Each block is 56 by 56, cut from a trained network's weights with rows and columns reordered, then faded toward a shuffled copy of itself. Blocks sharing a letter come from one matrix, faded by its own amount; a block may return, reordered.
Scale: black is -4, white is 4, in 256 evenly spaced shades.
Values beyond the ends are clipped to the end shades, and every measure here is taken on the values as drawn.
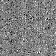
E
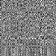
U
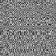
U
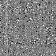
E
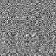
U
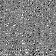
E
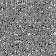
E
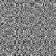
U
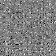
E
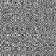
U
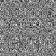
U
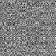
U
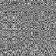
U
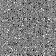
E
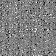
E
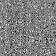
E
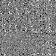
E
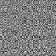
U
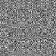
U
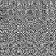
U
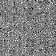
E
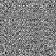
U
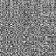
U
